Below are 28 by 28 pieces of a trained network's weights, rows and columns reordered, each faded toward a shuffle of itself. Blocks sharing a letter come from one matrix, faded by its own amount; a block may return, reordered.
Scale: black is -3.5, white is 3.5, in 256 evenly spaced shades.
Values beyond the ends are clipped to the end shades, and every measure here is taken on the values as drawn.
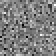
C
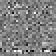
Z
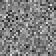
C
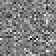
Z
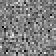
C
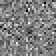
C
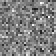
C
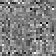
Z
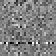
Z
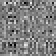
Z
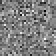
C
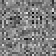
Z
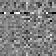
Z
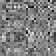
Z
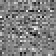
Z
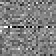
Z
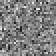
C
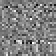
Z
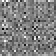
Z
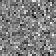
C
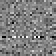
Z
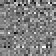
Z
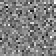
C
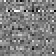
Z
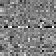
Z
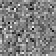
C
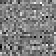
Z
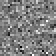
C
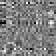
Z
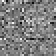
Z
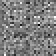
Z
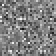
C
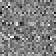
Z
